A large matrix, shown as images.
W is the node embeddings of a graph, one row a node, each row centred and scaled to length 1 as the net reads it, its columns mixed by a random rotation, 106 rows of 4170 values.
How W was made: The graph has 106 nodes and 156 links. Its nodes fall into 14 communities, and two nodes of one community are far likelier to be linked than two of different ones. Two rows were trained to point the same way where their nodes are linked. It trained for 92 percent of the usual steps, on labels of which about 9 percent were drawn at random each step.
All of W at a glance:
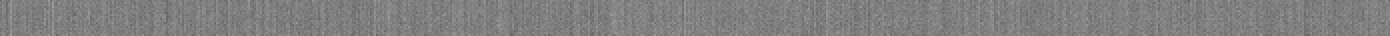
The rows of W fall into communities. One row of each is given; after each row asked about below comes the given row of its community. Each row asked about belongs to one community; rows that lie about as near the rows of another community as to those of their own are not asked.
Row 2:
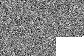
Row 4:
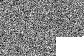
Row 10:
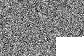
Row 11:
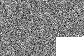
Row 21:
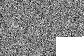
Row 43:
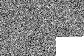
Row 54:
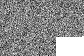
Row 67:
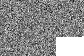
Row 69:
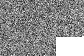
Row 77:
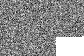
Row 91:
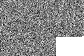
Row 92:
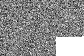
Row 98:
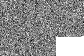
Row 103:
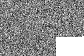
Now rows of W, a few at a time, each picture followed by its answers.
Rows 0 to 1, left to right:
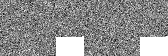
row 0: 21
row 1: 98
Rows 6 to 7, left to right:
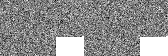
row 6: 69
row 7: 2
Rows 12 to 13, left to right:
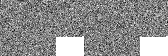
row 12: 67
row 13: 98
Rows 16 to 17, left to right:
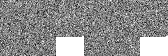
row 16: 103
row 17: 11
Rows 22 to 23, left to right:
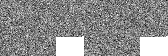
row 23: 54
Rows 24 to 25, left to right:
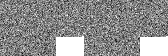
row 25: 10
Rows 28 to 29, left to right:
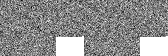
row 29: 91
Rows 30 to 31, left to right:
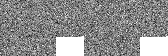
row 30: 91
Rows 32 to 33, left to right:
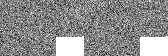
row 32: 67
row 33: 11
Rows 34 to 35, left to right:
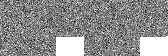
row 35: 43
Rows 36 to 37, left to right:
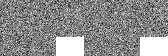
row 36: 67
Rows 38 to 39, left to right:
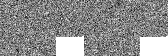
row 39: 11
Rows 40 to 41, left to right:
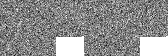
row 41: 103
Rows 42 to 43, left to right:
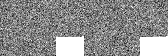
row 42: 92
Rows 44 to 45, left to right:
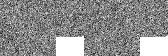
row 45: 43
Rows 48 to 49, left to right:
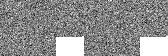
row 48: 54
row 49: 69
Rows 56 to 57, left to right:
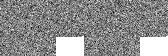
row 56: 91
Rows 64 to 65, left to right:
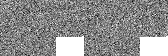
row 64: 11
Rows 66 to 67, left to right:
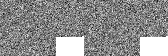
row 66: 21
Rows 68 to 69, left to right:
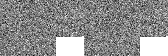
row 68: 91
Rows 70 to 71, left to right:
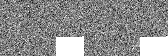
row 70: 91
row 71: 43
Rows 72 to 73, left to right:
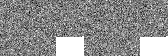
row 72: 54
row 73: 4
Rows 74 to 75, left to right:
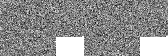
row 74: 54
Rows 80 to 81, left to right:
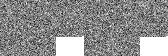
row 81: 77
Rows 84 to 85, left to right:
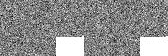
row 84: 69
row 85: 21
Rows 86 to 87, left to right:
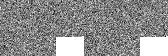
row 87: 10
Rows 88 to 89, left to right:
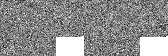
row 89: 77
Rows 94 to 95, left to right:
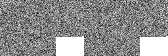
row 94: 54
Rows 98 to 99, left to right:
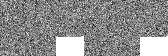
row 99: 67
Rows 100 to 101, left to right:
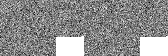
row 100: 11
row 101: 21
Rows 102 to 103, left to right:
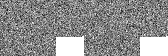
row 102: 2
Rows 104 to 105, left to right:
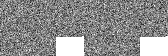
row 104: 21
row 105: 4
